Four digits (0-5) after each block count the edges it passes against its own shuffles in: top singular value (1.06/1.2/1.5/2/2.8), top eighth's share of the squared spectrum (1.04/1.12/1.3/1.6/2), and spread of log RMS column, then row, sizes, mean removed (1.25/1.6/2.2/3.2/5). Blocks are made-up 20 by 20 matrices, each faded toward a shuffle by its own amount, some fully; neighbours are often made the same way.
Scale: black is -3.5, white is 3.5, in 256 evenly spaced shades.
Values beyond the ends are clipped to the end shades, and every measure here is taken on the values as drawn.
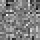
3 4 2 1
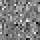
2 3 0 0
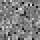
2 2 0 0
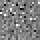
0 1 0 0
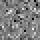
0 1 0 0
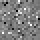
1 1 0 0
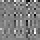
3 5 3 3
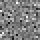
0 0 1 0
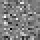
3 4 2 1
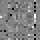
3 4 1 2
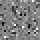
1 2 1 0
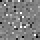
0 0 0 0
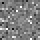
2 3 0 0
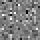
2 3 1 0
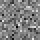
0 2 0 1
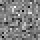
2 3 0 0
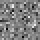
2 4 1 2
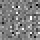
3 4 2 0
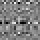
3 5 1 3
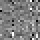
3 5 2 1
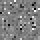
1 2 1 0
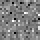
0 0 0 0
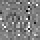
3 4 1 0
